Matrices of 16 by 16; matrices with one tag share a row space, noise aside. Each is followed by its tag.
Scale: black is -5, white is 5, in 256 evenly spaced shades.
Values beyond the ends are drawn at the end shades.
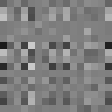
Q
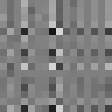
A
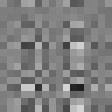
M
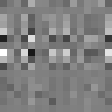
Q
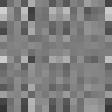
Q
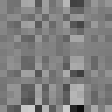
M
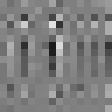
A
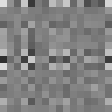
Q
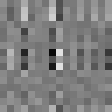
A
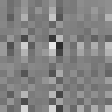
A
